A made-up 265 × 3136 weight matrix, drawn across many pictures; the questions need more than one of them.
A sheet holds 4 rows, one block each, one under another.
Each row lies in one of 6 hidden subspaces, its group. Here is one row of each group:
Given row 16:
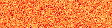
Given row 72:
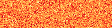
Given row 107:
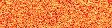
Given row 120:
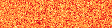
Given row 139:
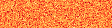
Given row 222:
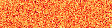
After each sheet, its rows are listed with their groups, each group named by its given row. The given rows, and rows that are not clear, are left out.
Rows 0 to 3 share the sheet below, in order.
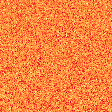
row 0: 139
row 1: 120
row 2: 72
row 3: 120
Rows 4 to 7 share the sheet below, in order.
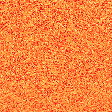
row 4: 16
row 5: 72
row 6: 139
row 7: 139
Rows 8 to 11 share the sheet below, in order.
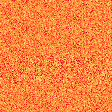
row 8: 222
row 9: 222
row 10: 120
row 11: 120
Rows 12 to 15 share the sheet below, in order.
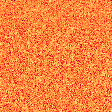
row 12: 222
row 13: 120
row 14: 120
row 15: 222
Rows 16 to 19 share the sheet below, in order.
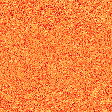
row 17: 222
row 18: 120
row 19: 107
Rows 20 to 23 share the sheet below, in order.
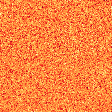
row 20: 107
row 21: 16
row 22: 16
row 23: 139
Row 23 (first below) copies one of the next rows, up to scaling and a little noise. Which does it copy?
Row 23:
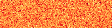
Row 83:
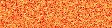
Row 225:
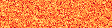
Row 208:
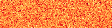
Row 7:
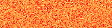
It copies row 208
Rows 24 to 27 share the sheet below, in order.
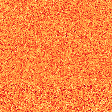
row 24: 72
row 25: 120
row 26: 107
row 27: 120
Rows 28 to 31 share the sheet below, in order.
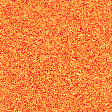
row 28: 222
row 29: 107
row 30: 72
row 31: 139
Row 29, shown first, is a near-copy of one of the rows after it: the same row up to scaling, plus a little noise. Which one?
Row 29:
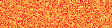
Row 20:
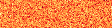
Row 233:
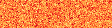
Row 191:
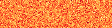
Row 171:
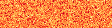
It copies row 191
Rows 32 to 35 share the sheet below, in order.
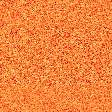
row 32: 139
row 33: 120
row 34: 16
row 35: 222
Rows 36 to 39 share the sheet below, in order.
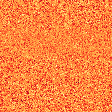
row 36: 107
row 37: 222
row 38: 72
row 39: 72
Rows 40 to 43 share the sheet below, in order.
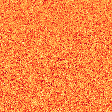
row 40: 72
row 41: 107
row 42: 16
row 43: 139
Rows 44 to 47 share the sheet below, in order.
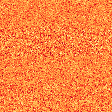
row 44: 107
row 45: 16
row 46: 72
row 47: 72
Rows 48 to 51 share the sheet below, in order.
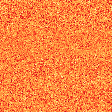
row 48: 107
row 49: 139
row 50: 139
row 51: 139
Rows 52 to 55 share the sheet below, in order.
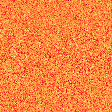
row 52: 222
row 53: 107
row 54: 222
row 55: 120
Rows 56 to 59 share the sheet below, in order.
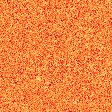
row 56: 139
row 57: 16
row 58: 120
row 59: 222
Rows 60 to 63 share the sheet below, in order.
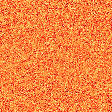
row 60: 139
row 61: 16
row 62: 139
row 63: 139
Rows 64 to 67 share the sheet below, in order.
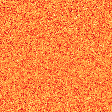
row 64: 139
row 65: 16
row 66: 139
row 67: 72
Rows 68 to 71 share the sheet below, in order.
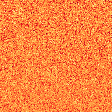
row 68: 107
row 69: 139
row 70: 107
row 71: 222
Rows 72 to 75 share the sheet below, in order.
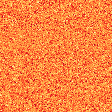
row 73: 107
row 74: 107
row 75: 16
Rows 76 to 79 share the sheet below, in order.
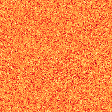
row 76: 120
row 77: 120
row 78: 107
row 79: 120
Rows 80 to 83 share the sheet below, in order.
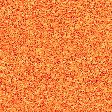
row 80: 16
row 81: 120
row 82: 120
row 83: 139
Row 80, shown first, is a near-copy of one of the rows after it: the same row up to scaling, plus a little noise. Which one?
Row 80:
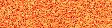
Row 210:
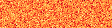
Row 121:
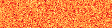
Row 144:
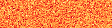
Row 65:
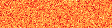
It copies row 144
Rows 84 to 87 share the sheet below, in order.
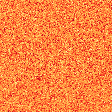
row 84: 139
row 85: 107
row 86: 120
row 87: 16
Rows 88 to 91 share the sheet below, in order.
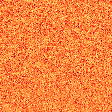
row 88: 72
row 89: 72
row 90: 222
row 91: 222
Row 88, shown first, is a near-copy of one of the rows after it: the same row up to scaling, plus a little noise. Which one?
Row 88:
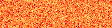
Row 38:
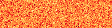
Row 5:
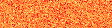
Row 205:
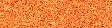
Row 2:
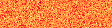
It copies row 38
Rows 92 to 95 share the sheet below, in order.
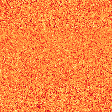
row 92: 16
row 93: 72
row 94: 107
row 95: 120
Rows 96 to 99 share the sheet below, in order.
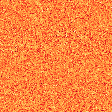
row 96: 139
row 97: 120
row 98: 139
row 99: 72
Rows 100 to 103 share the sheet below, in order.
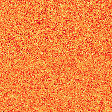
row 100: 120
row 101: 16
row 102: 72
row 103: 16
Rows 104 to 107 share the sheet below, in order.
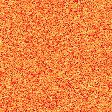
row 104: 139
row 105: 107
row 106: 139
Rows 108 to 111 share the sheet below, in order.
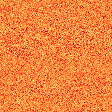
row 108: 16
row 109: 222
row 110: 72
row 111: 72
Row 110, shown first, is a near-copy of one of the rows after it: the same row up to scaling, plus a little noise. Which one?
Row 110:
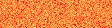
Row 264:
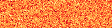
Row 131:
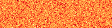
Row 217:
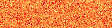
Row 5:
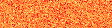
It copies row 131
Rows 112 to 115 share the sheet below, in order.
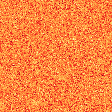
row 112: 120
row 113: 16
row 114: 16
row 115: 139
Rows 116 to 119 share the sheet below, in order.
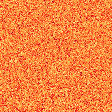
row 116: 16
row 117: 72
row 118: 120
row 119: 16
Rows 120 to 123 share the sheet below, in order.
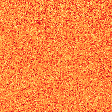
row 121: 16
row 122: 107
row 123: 139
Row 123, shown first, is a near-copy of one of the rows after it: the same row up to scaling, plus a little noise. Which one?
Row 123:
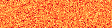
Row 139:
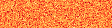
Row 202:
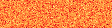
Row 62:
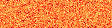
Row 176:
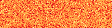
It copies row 62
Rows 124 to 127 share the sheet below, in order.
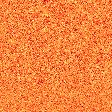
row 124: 72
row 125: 72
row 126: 16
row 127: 139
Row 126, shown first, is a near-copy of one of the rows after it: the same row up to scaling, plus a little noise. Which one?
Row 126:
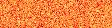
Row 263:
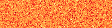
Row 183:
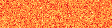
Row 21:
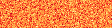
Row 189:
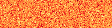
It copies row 189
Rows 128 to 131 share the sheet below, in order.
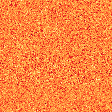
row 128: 120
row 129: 72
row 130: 72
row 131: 72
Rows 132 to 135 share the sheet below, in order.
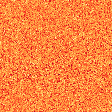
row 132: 222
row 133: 107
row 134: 72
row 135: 139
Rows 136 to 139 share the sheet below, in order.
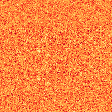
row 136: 139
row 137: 120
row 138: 120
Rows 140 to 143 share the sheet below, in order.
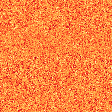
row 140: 107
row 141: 222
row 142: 222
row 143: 72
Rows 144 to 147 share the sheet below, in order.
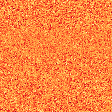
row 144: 16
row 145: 222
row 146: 120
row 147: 16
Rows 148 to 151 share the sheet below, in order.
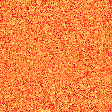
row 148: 72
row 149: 16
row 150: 16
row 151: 107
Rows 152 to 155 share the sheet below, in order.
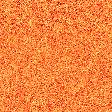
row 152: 16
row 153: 120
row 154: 107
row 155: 139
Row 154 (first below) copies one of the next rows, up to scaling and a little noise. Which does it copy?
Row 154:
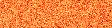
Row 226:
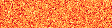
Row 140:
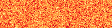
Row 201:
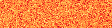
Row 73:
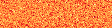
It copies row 201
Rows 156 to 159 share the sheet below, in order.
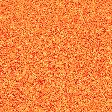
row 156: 139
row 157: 16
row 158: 16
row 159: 107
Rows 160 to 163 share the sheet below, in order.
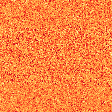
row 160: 222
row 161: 222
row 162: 16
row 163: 16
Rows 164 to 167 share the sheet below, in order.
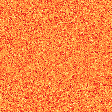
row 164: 139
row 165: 16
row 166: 107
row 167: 107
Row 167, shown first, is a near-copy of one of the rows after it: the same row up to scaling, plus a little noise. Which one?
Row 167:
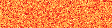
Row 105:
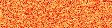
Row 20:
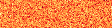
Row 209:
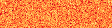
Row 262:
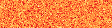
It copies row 105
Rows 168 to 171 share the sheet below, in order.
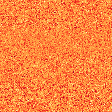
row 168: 72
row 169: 222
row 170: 222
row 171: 107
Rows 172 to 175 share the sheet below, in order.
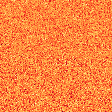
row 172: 222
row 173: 107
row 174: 120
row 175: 72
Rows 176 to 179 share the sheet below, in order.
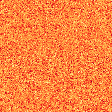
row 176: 139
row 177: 16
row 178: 107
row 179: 120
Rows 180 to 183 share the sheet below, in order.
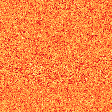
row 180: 120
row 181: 107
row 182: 139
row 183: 16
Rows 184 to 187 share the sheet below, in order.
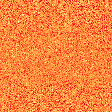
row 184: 107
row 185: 107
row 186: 222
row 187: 139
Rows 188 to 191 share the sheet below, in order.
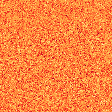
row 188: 139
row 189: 16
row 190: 16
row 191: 107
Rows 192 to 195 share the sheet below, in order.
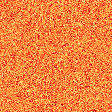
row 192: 16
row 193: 139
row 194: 72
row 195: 139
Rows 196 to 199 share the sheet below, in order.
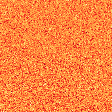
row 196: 222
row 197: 222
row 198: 139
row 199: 16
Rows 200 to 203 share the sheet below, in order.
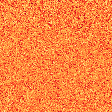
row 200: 72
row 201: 107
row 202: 139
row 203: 107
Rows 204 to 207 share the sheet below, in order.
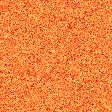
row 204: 139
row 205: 72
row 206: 120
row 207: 16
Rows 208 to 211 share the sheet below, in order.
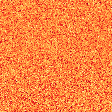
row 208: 139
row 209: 107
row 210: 16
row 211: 139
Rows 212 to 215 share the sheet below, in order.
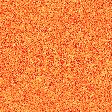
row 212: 139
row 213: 222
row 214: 120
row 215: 222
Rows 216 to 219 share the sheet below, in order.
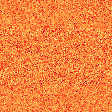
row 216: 107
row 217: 72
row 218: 139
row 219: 72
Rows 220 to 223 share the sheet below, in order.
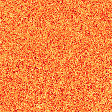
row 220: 16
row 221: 107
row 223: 120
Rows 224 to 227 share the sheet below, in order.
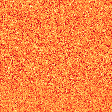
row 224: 72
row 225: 139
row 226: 107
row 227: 120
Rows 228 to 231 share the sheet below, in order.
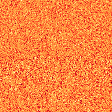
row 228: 120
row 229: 120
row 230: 222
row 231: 120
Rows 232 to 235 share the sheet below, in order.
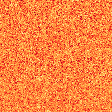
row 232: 120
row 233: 107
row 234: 120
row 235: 120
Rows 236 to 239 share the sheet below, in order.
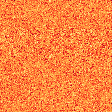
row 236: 222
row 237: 120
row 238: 222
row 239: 16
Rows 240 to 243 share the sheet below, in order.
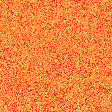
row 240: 107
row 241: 222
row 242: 107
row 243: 72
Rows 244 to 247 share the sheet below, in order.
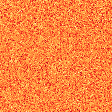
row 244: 16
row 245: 107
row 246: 120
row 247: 222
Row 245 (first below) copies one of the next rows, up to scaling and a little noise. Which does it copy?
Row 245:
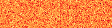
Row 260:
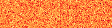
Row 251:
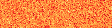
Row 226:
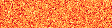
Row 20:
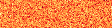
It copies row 260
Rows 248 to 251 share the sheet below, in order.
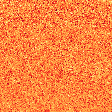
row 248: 72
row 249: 72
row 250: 16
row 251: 107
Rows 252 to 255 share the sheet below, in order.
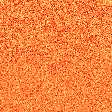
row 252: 72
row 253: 107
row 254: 120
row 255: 72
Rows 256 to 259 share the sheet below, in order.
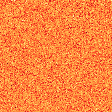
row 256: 222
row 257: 222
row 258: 139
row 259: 120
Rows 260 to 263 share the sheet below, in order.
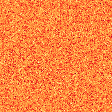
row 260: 107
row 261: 107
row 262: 107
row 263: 16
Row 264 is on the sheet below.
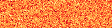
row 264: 72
